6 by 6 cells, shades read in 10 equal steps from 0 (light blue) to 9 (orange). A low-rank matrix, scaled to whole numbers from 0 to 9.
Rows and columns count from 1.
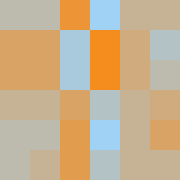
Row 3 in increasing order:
1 3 5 6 6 9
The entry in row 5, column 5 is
4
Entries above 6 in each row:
1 1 1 0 1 1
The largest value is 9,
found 2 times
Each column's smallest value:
3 3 1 0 4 2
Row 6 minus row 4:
-1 0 1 0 0 -1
